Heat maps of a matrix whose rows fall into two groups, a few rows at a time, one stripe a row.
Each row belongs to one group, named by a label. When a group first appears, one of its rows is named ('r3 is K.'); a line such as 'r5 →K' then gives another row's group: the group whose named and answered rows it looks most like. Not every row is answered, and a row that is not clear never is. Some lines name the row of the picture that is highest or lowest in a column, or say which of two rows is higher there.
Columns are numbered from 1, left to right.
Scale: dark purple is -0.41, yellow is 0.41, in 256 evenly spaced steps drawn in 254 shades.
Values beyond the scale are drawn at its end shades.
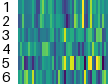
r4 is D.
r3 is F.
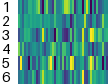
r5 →F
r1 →D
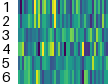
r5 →D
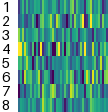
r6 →D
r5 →D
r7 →F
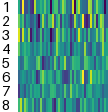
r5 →D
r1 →F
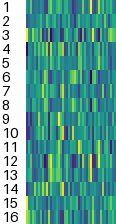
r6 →D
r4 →F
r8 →D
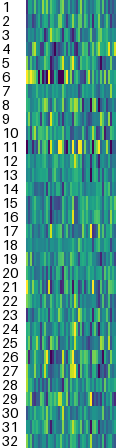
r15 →D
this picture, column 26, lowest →4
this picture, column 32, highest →6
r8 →D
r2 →F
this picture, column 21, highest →6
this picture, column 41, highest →11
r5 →D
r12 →D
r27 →D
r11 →F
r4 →D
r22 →D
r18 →F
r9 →D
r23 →F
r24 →D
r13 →D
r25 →D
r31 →D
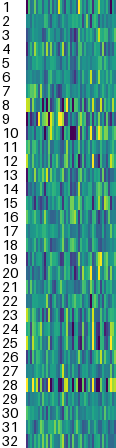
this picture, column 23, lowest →10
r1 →F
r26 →D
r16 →D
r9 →F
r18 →D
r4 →F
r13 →F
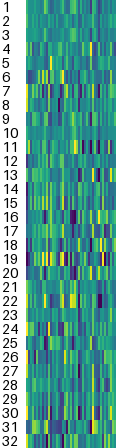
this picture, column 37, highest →16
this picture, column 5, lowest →26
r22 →D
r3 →D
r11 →D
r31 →D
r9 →D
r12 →F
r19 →F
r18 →D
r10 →D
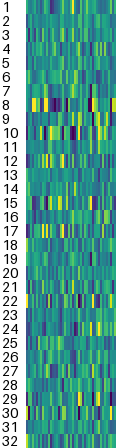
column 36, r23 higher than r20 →Yes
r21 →F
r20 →F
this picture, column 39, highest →17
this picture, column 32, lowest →8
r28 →F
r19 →D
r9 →F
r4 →D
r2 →F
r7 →D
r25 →F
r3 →F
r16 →F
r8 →D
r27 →D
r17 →F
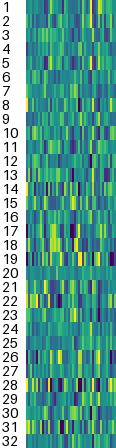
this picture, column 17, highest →26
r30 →D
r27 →F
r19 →F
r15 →D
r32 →F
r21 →D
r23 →D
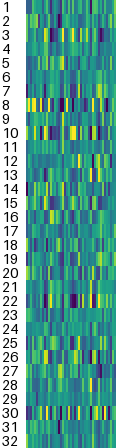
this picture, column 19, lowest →8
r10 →D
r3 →D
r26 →D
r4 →D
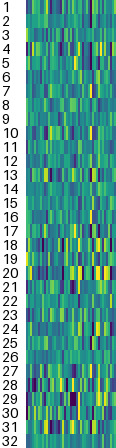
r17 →D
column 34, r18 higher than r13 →No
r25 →D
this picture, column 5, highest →30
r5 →D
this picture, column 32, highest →18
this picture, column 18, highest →28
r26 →F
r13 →D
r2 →D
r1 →D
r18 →F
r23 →F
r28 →F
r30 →F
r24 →F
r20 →F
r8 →D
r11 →F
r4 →D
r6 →F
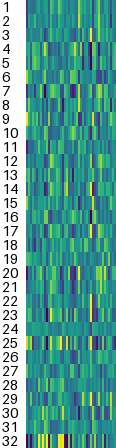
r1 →F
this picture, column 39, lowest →8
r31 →D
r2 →F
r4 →D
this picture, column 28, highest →4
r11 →F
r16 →D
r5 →D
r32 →F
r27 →D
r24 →D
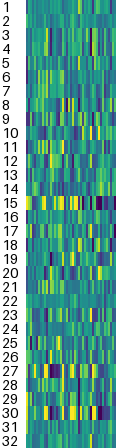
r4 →D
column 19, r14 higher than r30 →No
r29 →D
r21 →F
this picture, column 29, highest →10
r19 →D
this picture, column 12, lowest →11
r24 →F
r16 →F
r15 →D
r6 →F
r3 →D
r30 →D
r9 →F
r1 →F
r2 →D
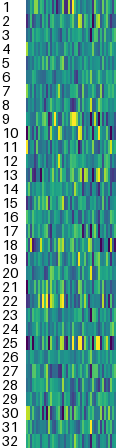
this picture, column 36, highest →25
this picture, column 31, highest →13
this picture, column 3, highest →18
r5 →F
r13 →F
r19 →F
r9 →D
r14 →D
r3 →D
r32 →D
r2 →F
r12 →F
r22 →F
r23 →D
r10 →F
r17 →D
